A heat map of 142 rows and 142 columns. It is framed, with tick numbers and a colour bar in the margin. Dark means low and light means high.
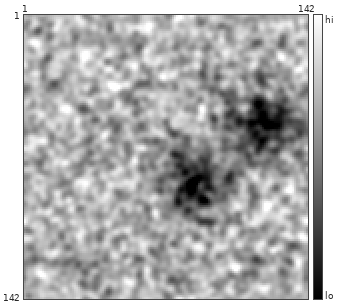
Two dips sink into the field. There are no regular stripes. The ninth with the lowest average is the middle right. The halves do not mirror each other. The values are skewed, with a long tail toward low values. There are no lone odd cells.
